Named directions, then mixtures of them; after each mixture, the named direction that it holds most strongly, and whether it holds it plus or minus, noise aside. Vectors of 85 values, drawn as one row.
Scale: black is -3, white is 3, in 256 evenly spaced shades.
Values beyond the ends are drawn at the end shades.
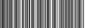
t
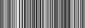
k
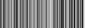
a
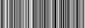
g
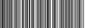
t, plus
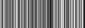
a, minus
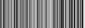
a, plus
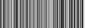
a, plus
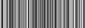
a, minus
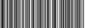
t, plus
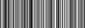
g, minus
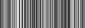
k, plus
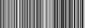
a, plus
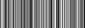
g, minus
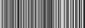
a, minus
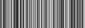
a, plus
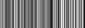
a, minus
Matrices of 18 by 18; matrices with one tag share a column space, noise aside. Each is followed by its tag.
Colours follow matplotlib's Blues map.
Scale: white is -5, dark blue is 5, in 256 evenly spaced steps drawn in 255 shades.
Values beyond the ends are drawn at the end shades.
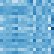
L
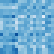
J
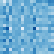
L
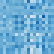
J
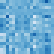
J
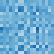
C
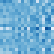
L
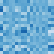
C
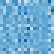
L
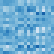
C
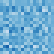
C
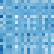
J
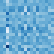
C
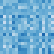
J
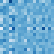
L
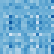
J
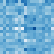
L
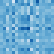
L
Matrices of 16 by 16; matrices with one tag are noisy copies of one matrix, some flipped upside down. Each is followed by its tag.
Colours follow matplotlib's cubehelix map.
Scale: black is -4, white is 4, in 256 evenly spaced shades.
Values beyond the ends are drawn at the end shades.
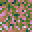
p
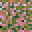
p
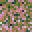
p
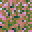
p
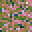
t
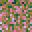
p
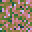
t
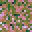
p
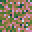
t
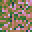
t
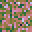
t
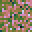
t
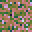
t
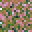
p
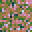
t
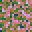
t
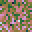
p
